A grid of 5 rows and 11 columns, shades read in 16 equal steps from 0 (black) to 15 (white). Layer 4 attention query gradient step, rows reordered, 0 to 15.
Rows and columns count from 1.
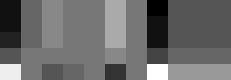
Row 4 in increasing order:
4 5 6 6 6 7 7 7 7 7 8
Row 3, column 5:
7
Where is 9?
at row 5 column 9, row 5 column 10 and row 5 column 11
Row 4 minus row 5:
-9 0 2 1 0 5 0 -11 -3 -3 -3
